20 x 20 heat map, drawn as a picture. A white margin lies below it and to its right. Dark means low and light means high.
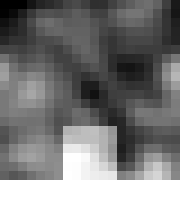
Grain: blotchy. Ninth with the highest average: bottom middle. Odd patch: higher, in the bottom middle. Slope: up to the bottom.
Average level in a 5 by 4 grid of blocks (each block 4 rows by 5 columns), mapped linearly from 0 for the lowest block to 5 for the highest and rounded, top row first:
0111 | 1111 | 3102 | 2322 | 3533
